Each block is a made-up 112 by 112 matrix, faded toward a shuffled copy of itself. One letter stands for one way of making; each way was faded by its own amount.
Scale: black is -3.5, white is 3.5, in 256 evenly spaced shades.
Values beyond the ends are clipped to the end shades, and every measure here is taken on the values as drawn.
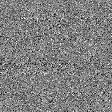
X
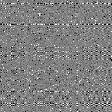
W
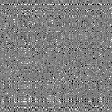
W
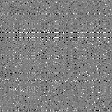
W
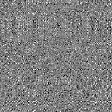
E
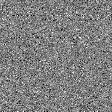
X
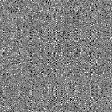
E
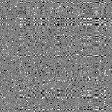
W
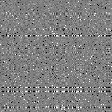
W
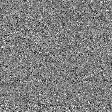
X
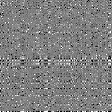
W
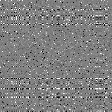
W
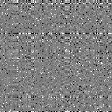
W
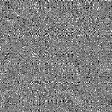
E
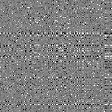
W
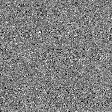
X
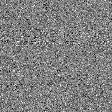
X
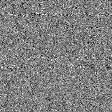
X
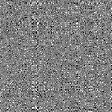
E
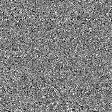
X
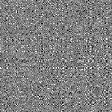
E
